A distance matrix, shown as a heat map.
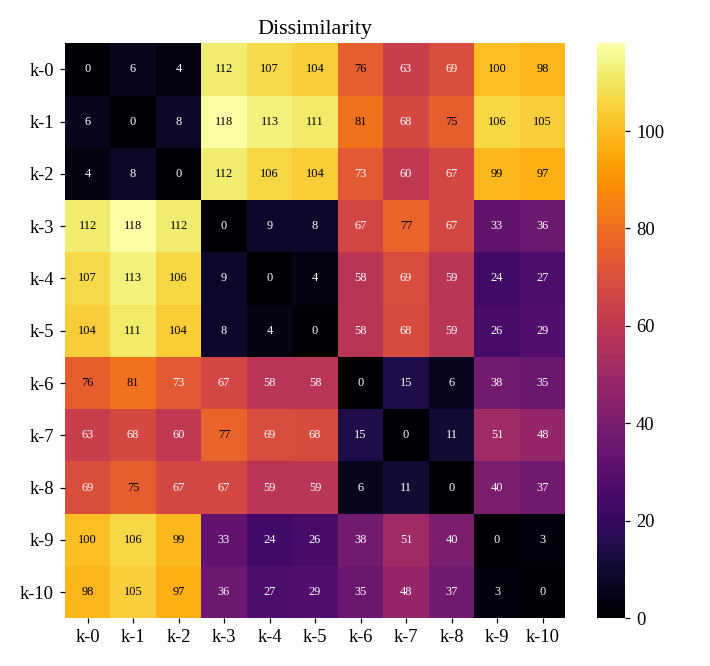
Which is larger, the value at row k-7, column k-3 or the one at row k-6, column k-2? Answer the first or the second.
the first
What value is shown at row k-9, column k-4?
24
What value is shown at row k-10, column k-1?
105
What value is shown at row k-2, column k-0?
4
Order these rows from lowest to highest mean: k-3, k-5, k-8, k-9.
k-8, k-9, k-5, k-3
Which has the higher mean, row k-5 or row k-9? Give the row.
k-5
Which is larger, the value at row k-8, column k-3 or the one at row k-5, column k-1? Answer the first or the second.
the second
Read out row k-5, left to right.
104 111 104 8 4 0 58 68 59 26 29
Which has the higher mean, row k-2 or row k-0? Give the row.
k-0
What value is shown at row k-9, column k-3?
33
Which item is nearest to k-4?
k-5
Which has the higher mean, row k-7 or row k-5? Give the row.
k-5
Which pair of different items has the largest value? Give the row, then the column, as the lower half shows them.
k-3, k-1
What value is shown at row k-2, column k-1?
8
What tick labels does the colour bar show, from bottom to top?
0, 20, 40, 60, 80, 100
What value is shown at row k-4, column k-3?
9
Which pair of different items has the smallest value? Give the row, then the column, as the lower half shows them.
k-10, k-9
